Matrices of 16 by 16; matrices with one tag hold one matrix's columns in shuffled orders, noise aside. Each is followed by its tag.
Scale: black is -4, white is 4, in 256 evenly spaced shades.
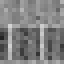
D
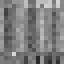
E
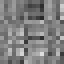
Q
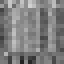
E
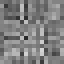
Q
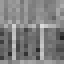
D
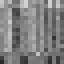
E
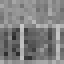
D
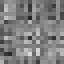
Q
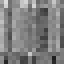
E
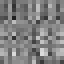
Q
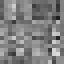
Q
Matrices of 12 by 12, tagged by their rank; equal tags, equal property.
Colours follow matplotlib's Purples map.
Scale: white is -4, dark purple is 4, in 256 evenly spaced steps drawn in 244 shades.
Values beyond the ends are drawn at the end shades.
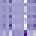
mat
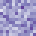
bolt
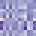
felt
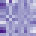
felt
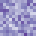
bolt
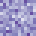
bolt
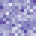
bolt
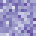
bolt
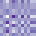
mat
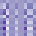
mat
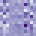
felt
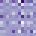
felt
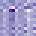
felt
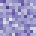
bolt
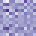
felt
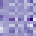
felt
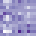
felt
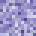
bolt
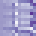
felt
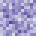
bolt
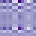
mat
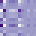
mat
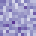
bolt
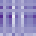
mat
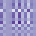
mat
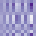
mat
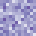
bolt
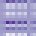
mat
